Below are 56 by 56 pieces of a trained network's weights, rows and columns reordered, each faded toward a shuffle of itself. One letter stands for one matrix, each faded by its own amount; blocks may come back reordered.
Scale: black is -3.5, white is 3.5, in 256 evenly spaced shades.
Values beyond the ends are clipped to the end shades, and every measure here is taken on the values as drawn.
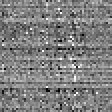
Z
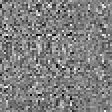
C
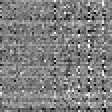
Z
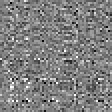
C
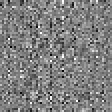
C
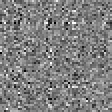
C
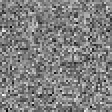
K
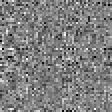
C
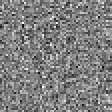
K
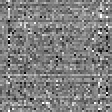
Z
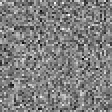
K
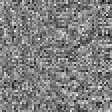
K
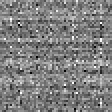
Z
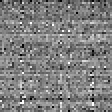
Z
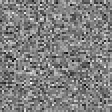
K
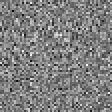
K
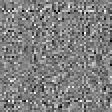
C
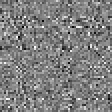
C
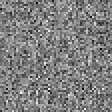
K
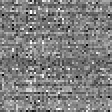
Z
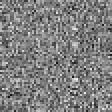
K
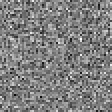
K
